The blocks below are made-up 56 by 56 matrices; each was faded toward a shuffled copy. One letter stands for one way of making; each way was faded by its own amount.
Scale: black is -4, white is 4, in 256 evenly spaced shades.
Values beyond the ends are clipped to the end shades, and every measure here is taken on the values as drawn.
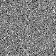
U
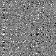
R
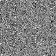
U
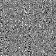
U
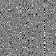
R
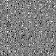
R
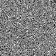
U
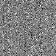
U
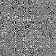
R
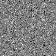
U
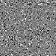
R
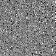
U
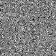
U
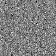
U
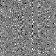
R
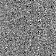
U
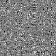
R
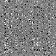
R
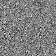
U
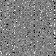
R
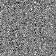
U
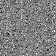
U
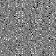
R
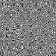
R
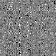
R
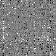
R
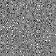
R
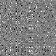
R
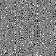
R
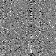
R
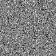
U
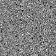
U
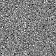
U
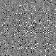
R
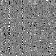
R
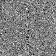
U
